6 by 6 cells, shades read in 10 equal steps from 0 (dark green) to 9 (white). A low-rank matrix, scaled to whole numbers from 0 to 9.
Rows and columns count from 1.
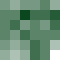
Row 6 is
5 6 5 2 3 9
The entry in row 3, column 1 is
3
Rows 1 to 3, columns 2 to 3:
5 4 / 3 0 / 2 4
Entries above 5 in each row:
0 0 0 0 1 2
